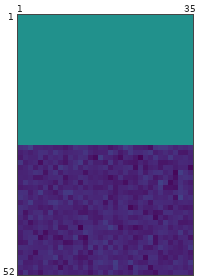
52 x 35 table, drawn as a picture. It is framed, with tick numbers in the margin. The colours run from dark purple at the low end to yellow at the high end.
It is made of 2 by 1 panels. Panel 1,1: middling, flat. Panel 2,1: very low, fine-grained, faint in contrast.
